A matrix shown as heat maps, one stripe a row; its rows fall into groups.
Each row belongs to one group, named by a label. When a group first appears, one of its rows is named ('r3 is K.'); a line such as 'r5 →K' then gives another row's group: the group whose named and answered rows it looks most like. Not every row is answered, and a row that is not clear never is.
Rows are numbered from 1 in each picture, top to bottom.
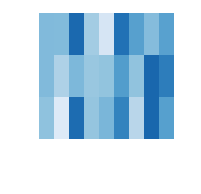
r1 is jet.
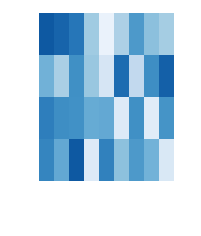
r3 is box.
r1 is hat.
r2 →jet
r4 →hat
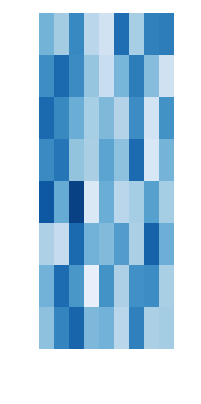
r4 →box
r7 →hat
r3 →box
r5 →hat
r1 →jet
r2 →hat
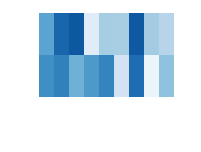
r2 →box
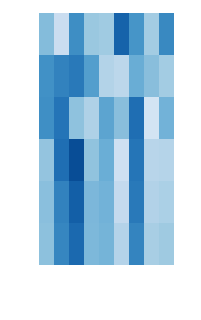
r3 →box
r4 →hat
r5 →hat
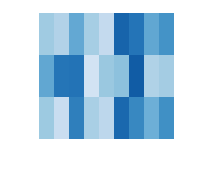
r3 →jet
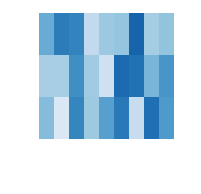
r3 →jet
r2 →jet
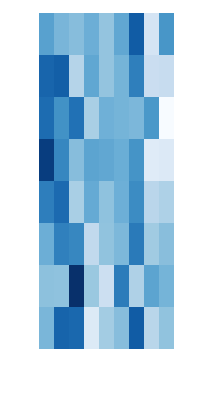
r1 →box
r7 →jet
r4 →box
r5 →box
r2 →box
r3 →hat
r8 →hat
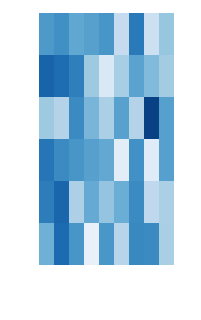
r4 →box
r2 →hat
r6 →hat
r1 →box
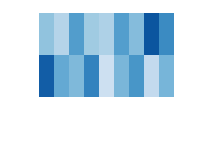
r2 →box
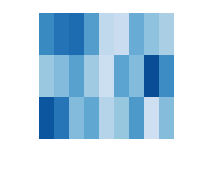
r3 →box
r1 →hat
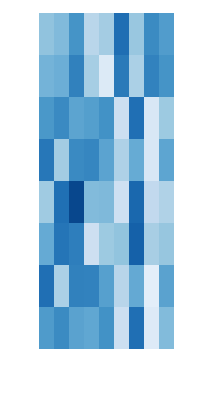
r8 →box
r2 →jet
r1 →jet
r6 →hat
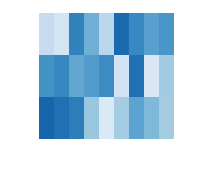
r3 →hat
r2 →box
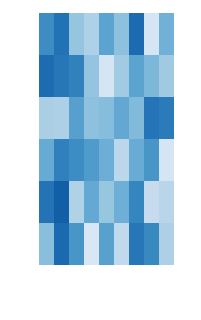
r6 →hat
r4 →hat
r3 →jet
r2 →hat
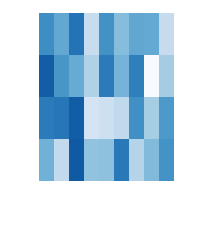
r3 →hat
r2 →box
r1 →hat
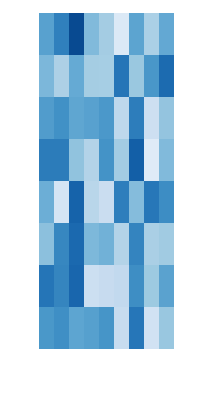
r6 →hat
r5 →jet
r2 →jet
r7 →hat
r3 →box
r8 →box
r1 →hat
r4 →box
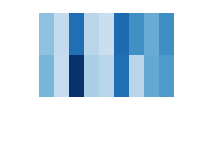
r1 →jet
